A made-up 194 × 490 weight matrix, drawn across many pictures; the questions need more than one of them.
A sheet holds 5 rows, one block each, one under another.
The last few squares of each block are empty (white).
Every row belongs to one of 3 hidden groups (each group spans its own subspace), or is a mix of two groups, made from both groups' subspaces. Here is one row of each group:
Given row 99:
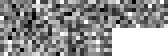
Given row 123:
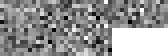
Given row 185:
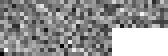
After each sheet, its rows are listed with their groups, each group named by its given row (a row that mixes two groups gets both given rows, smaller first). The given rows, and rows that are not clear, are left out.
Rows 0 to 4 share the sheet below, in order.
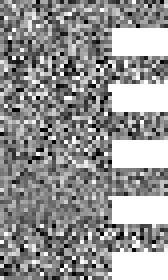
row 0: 99
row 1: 185
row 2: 123
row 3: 123
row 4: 185
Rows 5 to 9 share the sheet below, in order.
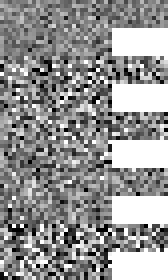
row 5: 123
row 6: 123 and 185
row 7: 123
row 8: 99
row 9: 185
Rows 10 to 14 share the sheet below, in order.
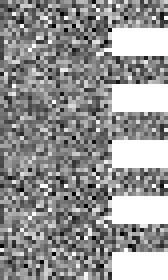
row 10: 123
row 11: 99 and 123
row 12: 123
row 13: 123
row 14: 123
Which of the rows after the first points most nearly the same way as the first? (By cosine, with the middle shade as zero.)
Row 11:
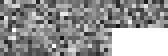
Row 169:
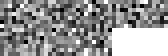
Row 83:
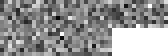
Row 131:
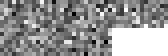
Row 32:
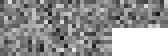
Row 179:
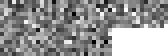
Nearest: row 32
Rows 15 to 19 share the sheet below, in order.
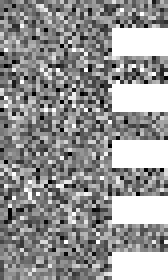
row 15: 185
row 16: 123 and 185
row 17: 185
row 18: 99
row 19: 123
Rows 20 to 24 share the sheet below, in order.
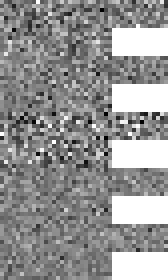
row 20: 99
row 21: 123
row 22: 123 and 185
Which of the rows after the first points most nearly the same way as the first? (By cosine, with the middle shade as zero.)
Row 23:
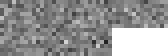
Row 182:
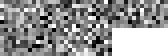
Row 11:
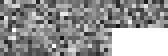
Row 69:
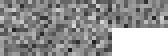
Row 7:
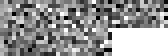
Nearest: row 69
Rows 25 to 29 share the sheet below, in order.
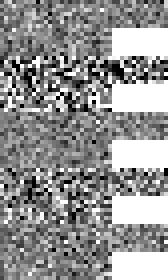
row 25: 99
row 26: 99
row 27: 123 and 185
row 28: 99
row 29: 123
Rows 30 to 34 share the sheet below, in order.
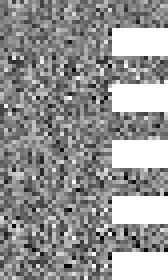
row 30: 185
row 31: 185
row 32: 99
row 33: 185
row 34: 185
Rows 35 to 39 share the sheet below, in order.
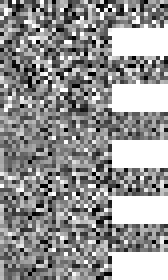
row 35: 185
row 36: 99 and 123
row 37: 123
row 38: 123
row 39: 123
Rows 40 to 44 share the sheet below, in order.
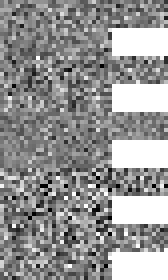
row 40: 123
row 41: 99
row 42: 123
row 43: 123
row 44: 185
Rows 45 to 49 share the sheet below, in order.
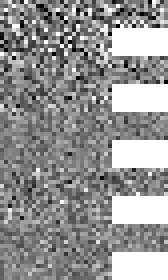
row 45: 185
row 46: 185
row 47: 185
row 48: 99
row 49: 123
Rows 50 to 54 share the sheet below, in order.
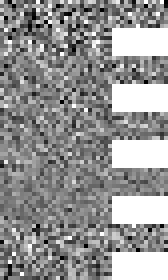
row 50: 99
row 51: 185
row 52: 185
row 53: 185
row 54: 99
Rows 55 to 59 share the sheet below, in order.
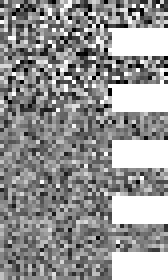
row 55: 123
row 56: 123
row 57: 185
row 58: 123
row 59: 99 and 185
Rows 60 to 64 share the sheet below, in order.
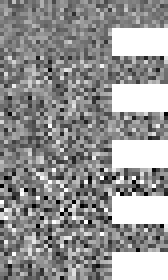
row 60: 185
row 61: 99
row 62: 99
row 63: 185
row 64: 99
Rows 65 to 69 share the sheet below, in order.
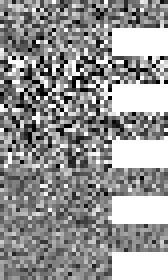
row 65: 123 and 185
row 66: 185
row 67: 99
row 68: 123
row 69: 123
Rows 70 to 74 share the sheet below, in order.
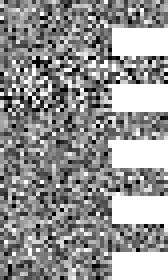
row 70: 123
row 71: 99
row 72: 185
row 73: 123
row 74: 99
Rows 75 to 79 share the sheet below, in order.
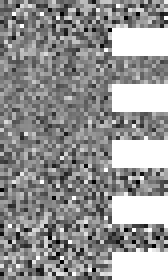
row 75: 123
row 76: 185
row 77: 185
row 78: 123
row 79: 99
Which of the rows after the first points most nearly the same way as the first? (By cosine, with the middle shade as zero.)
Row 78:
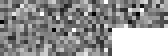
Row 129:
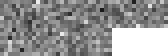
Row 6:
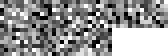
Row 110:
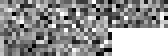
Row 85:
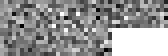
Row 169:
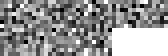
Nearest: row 169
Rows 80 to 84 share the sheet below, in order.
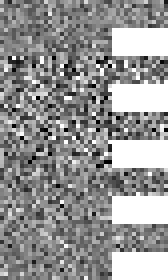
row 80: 99
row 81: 185
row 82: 123
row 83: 99
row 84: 99 and 185
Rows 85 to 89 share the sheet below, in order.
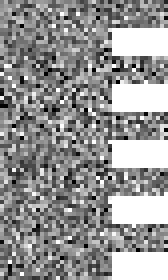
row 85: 123
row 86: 185
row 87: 123
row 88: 185
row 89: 99
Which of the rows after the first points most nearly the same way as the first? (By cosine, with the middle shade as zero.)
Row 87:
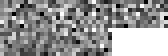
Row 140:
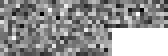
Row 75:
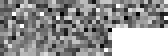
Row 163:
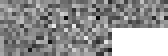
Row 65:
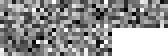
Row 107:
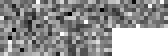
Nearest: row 140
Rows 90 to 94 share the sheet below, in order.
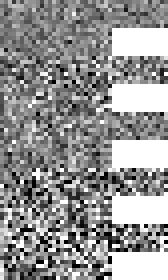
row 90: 185
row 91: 123
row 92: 99
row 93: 99
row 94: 123
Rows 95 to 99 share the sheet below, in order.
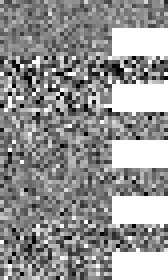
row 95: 99
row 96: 99
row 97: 99
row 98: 185
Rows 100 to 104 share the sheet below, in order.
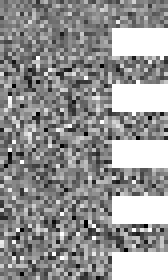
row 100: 99
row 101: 99
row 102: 99
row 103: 185
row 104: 99 and 123
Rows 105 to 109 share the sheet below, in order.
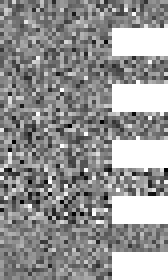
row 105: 185
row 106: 99
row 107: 99
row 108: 99
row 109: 123
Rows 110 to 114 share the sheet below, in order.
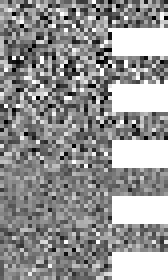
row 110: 123
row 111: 185
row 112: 185
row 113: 123
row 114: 123
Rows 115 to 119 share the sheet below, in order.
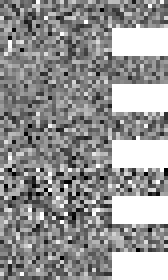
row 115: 99
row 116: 123
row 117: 99
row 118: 99
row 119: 99
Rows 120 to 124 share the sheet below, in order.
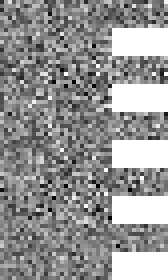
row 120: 99
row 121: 123
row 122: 99
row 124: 99 and 123
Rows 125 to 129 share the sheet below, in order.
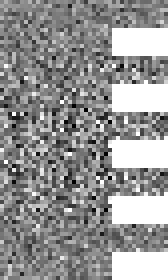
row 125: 99 and 185
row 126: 185
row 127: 185
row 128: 185
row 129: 99
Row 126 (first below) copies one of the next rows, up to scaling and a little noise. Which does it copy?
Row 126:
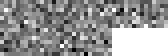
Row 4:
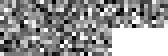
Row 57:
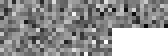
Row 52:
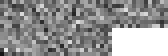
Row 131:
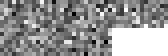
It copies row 4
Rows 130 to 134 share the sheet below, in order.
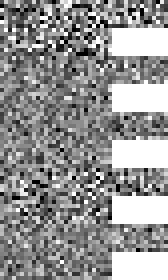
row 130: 123
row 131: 185
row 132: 99
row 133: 123 and 185
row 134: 99
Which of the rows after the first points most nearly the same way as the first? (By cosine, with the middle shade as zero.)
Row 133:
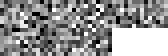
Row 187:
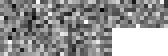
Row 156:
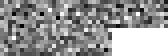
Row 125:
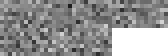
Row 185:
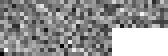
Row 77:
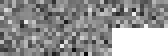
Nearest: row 185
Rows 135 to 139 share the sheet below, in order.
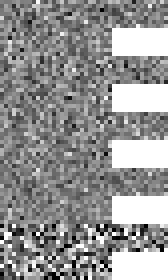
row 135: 99
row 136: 185
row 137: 185
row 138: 99
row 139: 185
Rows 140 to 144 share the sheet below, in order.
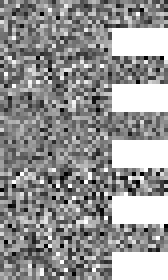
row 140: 123
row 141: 99
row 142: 123
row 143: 123
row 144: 99
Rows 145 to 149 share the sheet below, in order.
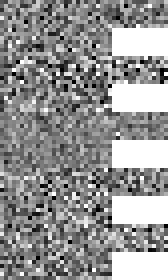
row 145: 99 and 123
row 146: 123
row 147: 99 and 185
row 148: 123
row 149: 99
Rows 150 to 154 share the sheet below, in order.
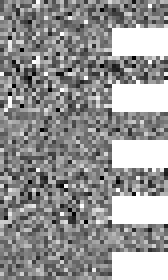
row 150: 99
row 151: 99
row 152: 99 and 123
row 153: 99 and 185
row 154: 99
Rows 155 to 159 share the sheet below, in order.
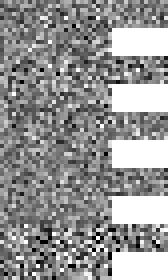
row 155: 123
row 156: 123
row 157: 185
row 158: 123
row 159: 123 and 185
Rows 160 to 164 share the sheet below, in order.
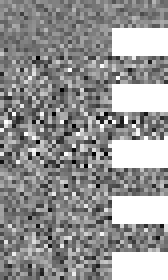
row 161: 99
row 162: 185
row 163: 123
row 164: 99
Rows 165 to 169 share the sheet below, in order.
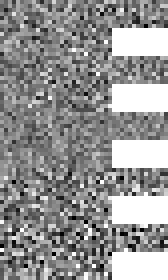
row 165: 185
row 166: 123
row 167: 99
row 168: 185
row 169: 123
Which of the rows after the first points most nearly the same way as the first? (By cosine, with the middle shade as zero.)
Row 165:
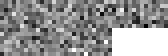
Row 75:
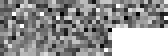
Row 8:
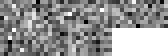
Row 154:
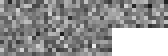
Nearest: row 75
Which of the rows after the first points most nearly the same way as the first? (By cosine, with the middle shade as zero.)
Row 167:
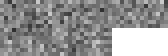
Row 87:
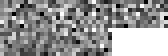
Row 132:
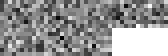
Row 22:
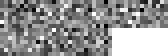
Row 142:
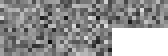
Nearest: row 22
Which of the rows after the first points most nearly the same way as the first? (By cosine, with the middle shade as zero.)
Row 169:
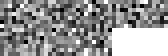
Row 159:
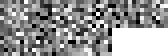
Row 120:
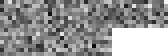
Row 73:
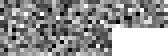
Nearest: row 159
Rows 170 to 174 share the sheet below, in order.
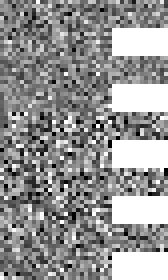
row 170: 99
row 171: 123
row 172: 185
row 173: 99
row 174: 185
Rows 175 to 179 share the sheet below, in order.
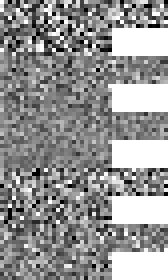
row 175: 99
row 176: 185
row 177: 123
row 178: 99
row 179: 185
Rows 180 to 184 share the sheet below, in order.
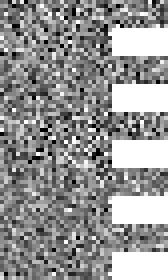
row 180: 185
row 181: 99 and 185
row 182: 123
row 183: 185
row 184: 123 and 185
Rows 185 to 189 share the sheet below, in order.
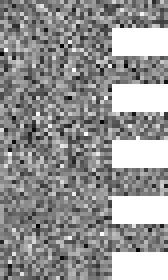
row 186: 185
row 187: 99
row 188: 123
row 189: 99
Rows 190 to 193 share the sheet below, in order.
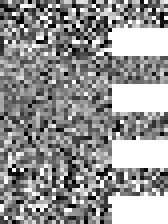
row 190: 123
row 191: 123
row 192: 99
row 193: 185
